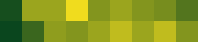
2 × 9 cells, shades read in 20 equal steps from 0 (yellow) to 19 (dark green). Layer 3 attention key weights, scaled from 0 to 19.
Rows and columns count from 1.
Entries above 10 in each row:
2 2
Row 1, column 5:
9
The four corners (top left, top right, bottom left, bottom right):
18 13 19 9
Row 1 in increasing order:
0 7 7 7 9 9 10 13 18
